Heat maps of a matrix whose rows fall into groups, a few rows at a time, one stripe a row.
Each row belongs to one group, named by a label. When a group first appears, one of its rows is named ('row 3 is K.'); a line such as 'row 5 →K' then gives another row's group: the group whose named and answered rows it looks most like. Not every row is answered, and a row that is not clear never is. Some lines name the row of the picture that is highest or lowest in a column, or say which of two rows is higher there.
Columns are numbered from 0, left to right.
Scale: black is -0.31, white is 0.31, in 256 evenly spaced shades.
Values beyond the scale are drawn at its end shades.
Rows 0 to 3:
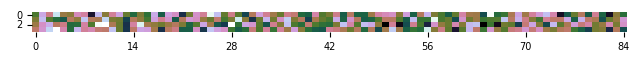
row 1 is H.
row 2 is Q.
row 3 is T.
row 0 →T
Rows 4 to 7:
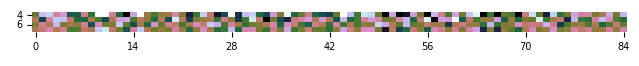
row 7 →Q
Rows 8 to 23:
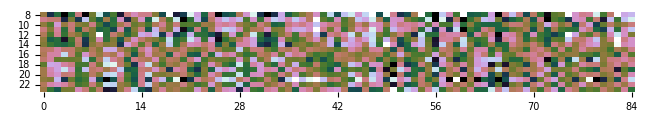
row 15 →Q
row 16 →T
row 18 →Q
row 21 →H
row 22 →Q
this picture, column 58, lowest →21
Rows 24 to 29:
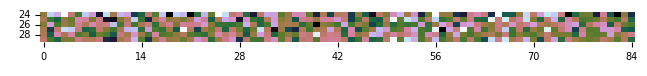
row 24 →T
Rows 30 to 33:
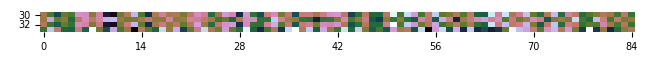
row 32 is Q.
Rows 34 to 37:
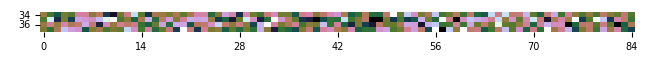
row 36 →T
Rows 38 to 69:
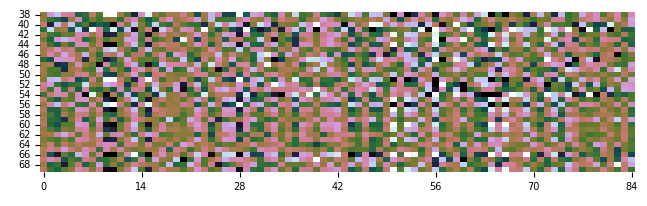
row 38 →Q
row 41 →H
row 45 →Q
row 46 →T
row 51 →Q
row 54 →H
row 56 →Q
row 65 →T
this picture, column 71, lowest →66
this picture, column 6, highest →52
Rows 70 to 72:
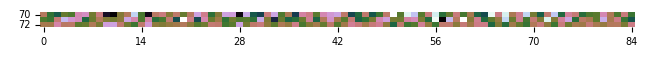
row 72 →Q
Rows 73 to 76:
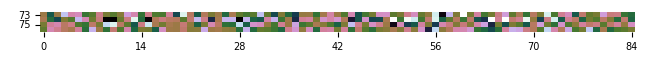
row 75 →Q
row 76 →H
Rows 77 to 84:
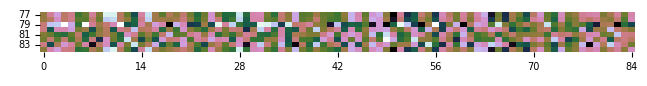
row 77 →Q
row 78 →Q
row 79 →T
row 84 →Q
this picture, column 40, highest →82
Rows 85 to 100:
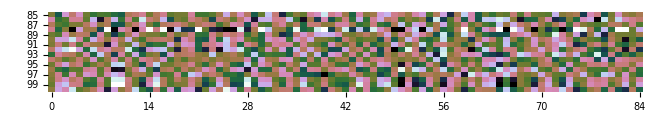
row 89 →H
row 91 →T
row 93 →H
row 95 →Q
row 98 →Q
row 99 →Q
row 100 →T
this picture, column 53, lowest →88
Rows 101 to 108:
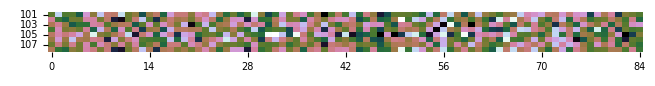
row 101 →H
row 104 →H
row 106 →T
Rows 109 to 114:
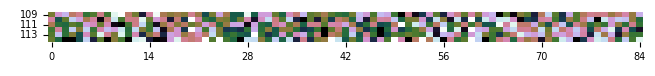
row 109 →Q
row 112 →H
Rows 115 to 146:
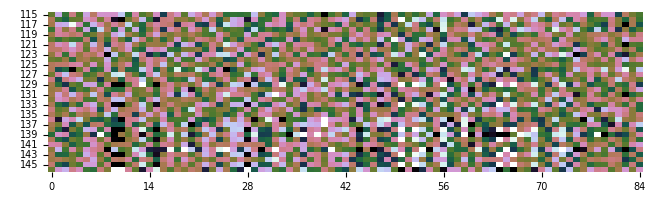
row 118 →H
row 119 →Q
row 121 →T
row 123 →T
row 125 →T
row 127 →Q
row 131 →T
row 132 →Q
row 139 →H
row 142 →T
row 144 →T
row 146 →Q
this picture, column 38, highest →139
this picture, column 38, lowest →134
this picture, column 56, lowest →146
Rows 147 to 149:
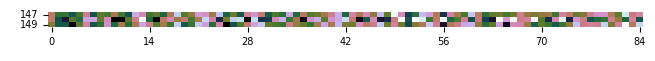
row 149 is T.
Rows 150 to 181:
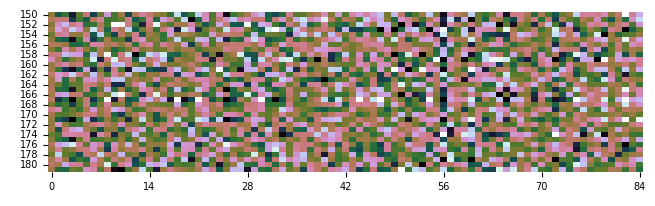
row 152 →Q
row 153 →T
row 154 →H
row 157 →H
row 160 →Q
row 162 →T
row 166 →Q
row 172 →H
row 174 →H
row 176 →T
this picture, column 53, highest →161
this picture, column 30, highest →167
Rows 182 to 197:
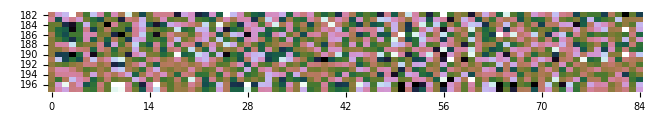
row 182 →T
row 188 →T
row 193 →Q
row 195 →H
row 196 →Q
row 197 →Q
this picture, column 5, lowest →196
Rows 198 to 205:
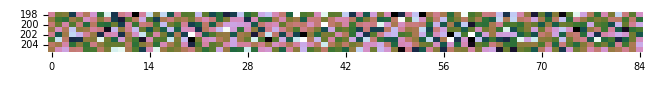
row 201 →T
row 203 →H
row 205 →Q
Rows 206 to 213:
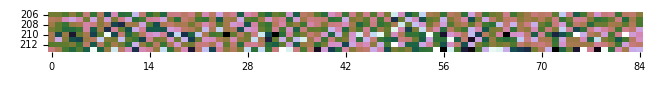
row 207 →T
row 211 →H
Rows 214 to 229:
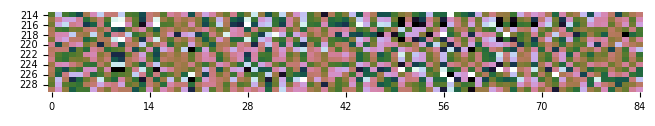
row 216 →Q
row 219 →Q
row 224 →Q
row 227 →H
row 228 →H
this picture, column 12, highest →226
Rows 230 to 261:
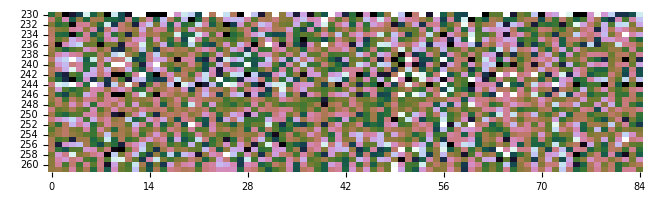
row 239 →T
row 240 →Q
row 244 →T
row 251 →T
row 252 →H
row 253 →H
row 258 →T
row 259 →Q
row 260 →T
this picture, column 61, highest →230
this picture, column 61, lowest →236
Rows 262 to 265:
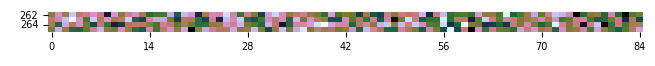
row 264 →H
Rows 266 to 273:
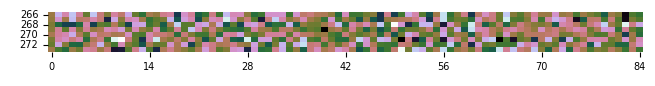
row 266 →T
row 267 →T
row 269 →H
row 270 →T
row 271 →Q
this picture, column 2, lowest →268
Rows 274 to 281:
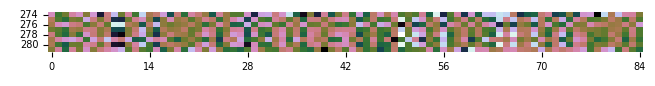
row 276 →Q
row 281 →H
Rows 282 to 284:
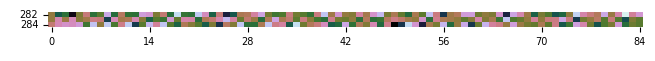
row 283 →T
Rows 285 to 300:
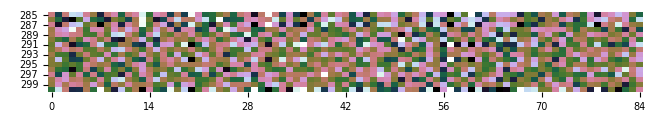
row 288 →T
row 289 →Q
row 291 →H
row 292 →Q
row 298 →Q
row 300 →H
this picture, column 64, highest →290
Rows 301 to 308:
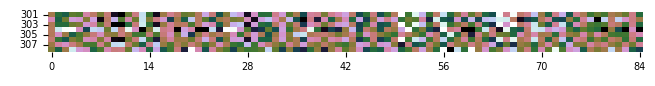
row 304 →T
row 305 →H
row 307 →Q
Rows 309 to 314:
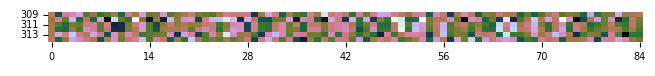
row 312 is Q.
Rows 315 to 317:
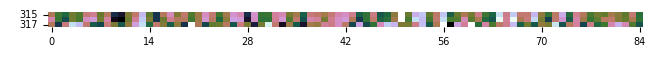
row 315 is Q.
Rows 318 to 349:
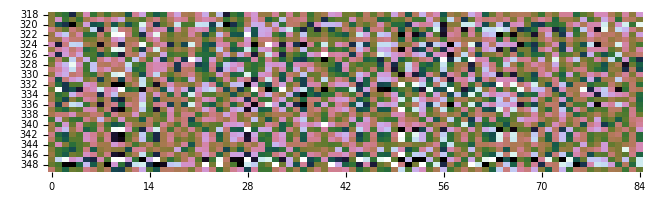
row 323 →Q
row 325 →Q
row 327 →H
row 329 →T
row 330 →Q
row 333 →H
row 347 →Q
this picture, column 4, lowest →333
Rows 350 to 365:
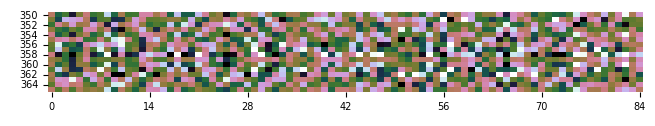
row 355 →Q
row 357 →H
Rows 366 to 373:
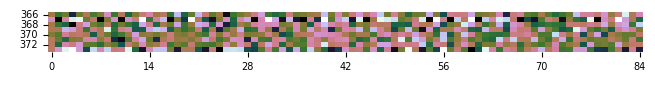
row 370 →H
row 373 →T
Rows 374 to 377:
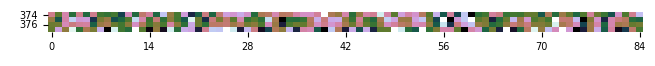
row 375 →H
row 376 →H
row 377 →T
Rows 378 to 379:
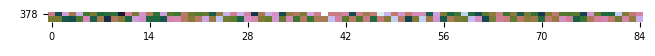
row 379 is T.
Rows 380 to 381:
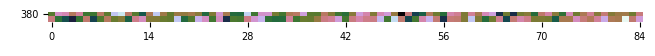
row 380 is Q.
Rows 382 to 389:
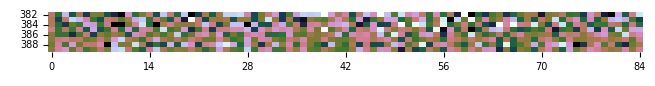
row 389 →Q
